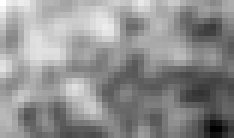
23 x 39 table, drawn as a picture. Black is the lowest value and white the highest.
Slope: up to the top left. Ninth with the highest average: top left. Grain: blotchy. Ninth with the lowest average: bottom right.
